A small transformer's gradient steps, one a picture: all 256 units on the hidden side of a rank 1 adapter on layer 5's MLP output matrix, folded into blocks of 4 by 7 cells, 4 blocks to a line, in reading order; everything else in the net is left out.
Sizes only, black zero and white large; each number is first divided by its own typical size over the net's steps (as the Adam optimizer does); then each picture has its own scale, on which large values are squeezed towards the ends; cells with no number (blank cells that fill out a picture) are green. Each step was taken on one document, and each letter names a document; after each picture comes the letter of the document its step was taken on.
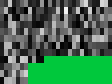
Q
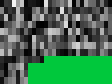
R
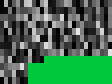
R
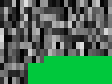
R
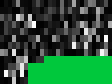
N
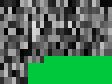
R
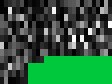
N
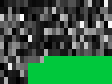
N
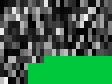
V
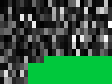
N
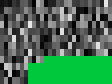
R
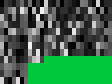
V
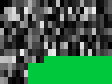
V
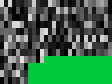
Q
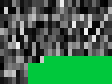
R
